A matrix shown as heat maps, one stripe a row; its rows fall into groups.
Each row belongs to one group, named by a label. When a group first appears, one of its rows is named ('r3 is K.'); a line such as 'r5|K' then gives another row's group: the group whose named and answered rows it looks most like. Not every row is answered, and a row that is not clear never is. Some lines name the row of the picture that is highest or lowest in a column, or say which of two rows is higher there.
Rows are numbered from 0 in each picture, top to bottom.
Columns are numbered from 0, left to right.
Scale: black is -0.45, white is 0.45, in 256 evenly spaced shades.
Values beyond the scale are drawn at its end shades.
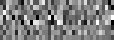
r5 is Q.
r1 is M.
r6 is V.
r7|Q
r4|M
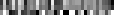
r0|Q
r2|V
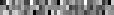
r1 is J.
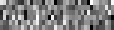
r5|J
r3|Q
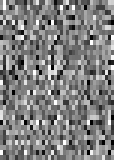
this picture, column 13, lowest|14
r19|J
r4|Q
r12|M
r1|V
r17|J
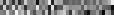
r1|Q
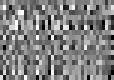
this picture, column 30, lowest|5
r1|V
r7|Q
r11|Q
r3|Q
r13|Q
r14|Q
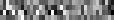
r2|Q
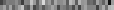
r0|M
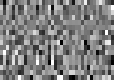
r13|J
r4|Q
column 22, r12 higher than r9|Yes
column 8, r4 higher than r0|No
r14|M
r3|V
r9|V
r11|Q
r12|Q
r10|V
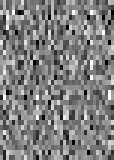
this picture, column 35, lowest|12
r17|Q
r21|Q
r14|V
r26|V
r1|Q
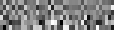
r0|Q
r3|J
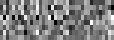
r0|J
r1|Q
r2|J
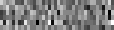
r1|V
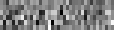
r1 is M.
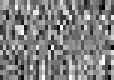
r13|M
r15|M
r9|Q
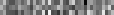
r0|V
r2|V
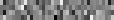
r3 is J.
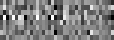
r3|Q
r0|Q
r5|Q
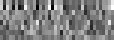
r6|M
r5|J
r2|V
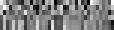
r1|V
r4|Q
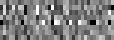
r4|M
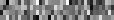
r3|V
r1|J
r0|J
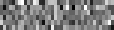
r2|J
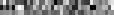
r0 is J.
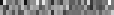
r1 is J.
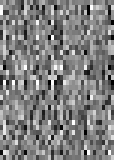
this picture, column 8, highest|13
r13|J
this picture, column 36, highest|30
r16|Q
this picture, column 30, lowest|13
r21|V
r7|Q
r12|J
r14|V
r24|V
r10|V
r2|J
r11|Q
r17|Q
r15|M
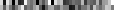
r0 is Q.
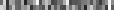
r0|J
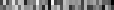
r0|Q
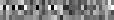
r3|M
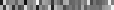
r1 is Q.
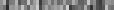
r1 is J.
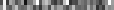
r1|V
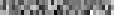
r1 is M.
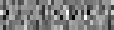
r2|J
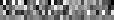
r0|Q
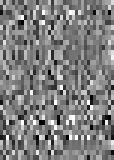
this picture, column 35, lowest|23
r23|M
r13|V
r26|Q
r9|V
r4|M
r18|M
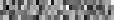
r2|M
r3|V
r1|J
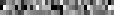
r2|M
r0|M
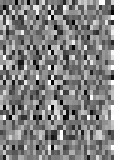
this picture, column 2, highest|4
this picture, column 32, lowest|23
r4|M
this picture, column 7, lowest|12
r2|Q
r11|V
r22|M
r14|J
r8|M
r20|M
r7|J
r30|V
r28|V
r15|Q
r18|V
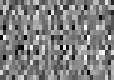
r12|M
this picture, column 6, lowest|9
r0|M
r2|Q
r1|V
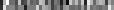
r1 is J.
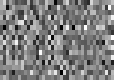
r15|V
